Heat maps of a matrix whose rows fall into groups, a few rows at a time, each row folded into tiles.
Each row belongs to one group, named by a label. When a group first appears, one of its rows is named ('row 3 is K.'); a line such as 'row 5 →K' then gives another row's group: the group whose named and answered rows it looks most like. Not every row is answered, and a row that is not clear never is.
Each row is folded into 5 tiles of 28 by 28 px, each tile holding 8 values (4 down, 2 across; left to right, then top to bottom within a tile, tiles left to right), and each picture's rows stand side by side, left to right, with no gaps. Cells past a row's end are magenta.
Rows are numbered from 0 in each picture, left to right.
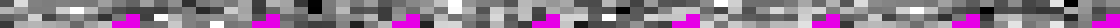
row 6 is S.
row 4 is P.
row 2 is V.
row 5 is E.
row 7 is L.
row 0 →S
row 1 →L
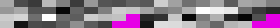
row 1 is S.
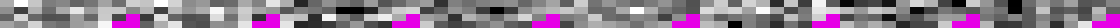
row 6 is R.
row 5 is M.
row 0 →E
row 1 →E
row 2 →P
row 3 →P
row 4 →S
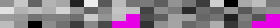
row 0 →M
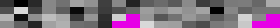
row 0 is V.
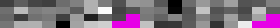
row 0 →R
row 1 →V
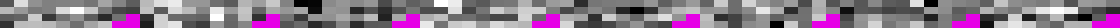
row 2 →V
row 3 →E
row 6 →L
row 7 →S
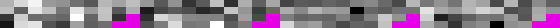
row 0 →E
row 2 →R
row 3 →M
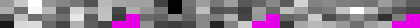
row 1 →V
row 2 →S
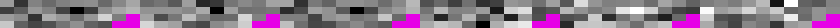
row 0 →P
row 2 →P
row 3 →R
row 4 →S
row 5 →M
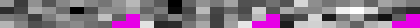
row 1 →V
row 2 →S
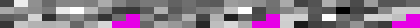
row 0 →S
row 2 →P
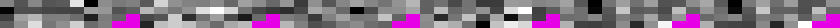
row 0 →L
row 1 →S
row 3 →R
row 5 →V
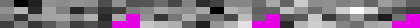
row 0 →V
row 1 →R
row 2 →S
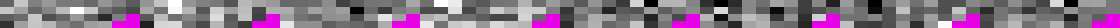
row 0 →S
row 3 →E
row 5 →V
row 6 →V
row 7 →L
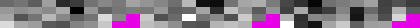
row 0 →R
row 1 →R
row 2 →V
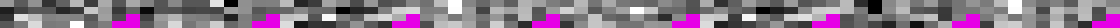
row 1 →L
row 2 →P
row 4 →S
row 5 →P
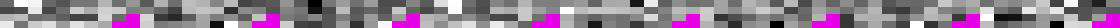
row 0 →E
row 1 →M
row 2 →V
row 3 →E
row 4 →M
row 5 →M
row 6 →L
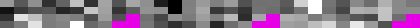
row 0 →L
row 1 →V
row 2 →E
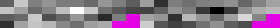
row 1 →P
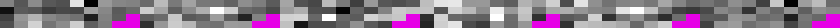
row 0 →L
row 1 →S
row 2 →P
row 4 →S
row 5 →L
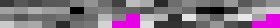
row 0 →R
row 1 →P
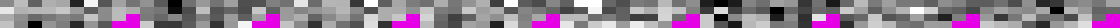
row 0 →M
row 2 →M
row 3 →M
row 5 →V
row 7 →R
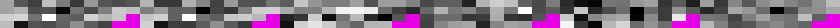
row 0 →P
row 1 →P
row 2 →S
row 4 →V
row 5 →P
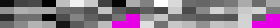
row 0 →R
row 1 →E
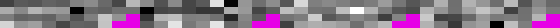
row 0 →R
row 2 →S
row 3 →M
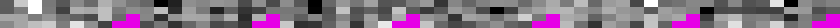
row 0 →E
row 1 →V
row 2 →V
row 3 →P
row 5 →L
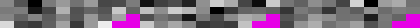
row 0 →V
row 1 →R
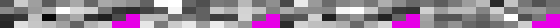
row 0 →S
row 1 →E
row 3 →M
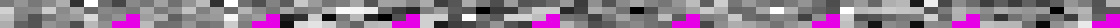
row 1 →M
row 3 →P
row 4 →P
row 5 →S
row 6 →M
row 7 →R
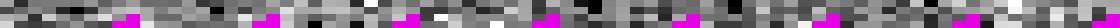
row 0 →P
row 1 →R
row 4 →V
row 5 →V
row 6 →L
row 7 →E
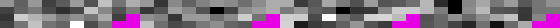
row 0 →L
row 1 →P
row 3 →V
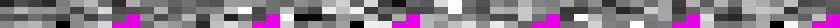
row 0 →R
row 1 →R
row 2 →M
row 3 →E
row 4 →L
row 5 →M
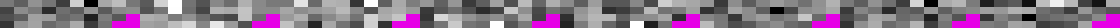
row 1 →E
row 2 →M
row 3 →L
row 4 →L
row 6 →L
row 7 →R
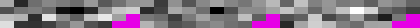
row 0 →P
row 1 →P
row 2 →S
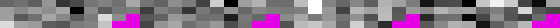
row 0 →R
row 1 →L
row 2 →E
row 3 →R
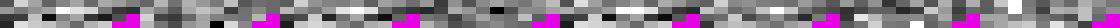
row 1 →M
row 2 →S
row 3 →P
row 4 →S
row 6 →L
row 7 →E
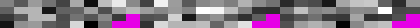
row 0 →L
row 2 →R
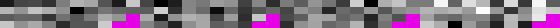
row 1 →V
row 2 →L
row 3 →M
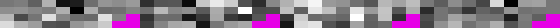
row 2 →E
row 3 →L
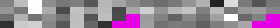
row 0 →E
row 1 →M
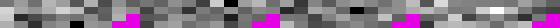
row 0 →M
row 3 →S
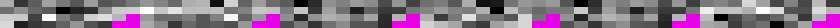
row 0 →P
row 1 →M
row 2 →V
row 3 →R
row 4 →V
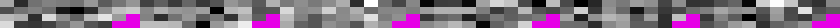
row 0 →P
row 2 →M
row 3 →R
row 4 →V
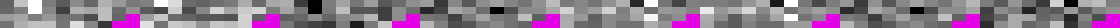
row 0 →E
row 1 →E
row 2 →V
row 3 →P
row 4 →M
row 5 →M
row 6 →P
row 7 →L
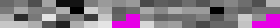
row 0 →R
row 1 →R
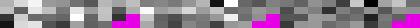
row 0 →E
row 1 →M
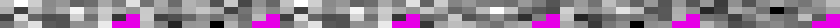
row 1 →M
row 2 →E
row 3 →S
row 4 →M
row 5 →P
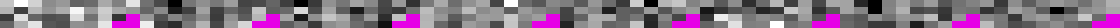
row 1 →V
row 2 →V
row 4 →L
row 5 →L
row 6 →V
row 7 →P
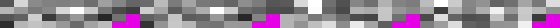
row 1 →S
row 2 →E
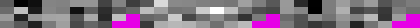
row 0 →V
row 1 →S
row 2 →V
